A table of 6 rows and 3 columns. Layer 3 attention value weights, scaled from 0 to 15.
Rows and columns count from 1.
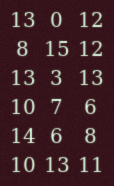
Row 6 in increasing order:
10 11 13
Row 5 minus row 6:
4 -7 -3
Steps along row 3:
down up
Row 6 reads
10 13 11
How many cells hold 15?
1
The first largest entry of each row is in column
1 2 1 1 1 2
